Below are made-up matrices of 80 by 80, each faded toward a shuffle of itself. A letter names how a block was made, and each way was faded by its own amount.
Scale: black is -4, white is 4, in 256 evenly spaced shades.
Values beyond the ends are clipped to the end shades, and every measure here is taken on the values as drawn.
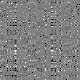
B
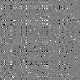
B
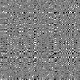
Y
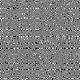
Y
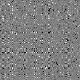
B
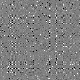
B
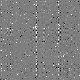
B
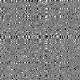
Y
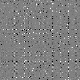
B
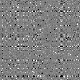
Y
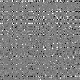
Y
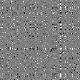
B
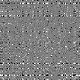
Y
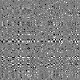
Y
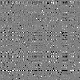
Y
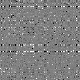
Y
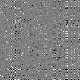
B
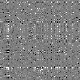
B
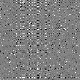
B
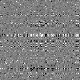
Y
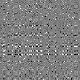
Y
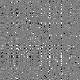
B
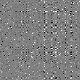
B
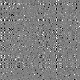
B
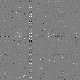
B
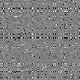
Y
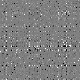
B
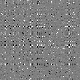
B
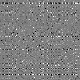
Y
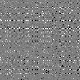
Y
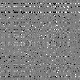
Y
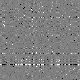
Y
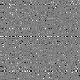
Y
